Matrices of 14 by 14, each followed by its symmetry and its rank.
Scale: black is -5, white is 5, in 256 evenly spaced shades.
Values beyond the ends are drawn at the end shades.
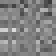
neither, rank three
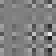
neither, rank one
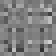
antisymmetric, rank two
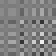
symmetric, rank one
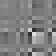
symmetric, rank one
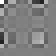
symmetric, rank one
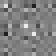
symmetric, rank two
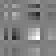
symmetric, rank one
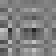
neither, rank one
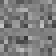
neither, rank three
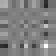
symmetric, rank one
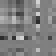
antisymmetric, rank two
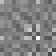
symmetric, rank three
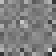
symmetric, rank two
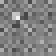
symmetric, rank three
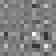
symmetric, rank two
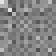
symmetric, rank three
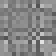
symmetric, rank two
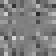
antisymmetric, rank two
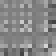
symmetric, rank two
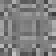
antisymmetric, rank two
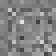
symmetric, rank three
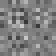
antisymmetric, rank two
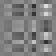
neither, rank one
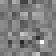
neither, rank three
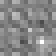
symmetric, rank three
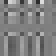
neither, rank one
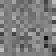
neither, rank three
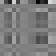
neither, rank one
